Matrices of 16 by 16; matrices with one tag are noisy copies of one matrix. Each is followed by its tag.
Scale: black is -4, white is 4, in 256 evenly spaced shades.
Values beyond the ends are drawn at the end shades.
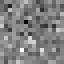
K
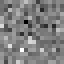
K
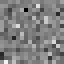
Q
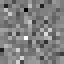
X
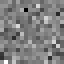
Q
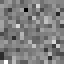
Q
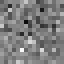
K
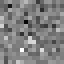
K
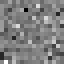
Q
